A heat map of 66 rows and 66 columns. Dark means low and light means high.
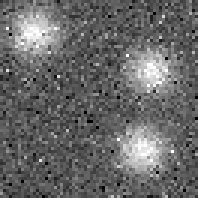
Slope: none. Bumps: three. Ninth with the highest average: top left. Seam: none. Mirror symmetry: none. Histogram: skewed, a long tail of high values. Odd rows or columns: none.
